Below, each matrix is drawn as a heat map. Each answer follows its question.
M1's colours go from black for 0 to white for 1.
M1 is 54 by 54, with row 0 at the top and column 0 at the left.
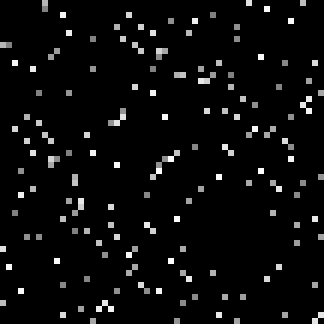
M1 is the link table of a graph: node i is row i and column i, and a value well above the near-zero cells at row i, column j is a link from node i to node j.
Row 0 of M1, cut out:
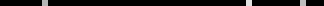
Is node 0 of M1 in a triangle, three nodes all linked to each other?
no
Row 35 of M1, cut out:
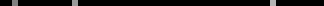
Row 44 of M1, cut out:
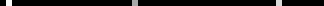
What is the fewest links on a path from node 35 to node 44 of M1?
5
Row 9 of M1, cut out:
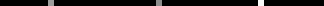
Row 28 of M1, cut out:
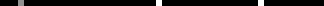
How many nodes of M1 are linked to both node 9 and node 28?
2
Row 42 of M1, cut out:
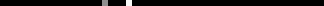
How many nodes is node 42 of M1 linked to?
2
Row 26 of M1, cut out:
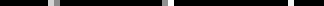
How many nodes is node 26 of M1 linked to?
5
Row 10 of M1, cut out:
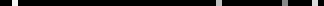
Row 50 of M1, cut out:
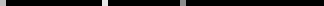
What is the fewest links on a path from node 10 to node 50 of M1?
5
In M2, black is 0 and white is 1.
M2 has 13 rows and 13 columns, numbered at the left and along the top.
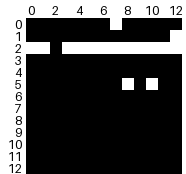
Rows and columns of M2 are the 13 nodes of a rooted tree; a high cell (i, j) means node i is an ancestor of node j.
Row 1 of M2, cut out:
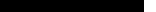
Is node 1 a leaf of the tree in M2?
no
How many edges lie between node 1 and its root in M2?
1
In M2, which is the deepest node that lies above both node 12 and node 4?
2
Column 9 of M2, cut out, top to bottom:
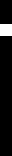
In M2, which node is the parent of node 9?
2
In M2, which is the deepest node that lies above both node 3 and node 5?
2
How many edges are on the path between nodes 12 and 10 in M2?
4
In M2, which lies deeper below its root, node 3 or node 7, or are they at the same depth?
node 7
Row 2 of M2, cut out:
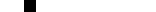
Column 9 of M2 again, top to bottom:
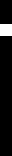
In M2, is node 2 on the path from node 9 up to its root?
yes
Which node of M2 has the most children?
2
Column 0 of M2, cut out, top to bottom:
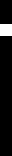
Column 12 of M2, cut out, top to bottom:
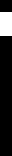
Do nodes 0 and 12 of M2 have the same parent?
no
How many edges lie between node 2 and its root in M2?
0
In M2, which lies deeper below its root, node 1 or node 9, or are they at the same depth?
the same depth
